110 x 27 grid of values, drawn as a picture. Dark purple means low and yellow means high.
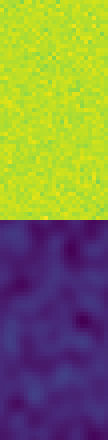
The table splits into 2 rows of 1 panel. Panel 1,1: very high, fine-grained, faint in contrast. Panel 2,1: very low, blotchy, faint in contrast.
